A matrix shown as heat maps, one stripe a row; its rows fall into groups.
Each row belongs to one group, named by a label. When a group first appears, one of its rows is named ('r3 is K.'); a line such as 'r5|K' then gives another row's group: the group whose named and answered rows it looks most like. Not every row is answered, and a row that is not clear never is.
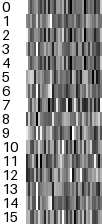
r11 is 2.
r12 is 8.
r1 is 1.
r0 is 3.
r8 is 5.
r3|1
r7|3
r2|3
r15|3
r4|3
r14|1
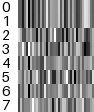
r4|5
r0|8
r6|5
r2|3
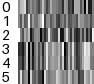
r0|2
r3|8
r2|3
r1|1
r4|8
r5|5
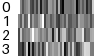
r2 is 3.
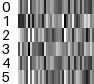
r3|5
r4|1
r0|1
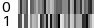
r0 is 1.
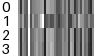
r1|1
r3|1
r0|1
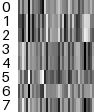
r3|2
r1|8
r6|5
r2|8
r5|1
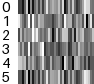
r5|8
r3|1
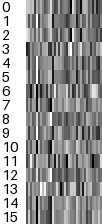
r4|1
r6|8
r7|5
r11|2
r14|5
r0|2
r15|5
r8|1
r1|1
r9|1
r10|5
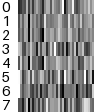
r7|8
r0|8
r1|5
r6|3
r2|5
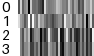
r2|3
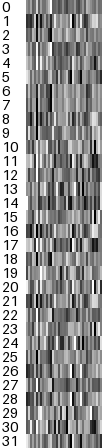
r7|5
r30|2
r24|3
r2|5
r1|8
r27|1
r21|8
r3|1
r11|2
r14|3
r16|8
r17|2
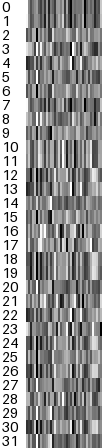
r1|3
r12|8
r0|3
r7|3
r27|1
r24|8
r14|1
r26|8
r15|5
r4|8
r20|1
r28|3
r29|1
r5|1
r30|8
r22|8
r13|8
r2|5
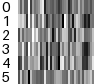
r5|5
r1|2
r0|1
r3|2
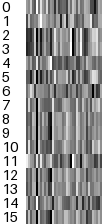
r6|2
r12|5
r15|5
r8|5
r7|5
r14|1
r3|8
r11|2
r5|8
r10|5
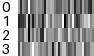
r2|5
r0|1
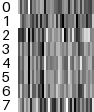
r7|3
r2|8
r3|5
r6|5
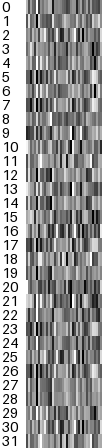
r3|2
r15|2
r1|5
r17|8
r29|2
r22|1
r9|8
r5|8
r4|2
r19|5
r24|1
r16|3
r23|8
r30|3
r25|3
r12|5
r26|8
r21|2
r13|2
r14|5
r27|5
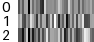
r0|5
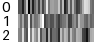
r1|1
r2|2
